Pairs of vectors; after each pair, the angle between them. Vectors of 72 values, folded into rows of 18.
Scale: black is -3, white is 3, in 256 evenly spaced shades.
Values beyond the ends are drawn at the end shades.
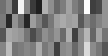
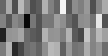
partly aligned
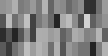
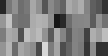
orthogonal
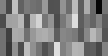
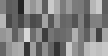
partly opposed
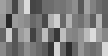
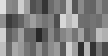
orthogonal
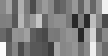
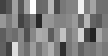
partly opposed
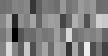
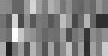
nearly opposite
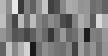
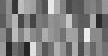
nearly opposite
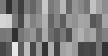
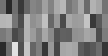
nearly parallel
